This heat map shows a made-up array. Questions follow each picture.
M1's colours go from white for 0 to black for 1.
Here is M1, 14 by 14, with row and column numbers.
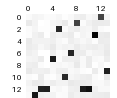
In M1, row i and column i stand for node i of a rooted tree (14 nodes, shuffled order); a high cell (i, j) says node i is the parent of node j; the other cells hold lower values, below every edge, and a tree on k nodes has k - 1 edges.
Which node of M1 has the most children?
12
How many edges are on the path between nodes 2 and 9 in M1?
2
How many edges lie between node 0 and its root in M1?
0
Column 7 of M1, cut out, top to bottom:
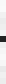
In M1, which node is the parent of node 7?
6
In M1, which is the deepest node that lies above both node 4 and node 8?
12
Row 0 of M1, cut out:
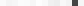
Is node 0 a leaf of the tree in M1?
no
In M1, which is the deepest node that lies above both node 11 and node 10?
12
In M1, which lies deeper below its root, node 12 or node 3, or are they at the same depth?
node 3
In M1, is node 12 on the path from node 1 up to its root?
yes
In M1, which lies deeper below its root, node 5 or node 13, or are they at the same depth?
the same depth
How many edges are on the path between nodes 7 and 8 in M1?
7
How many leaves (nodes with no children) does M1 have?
4
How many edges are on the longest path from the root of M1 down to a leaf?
5
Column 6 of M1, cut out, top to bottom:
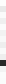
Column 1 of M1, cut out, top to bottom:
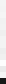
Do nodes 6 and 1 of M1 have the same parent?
no
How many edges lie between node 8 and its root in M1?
5
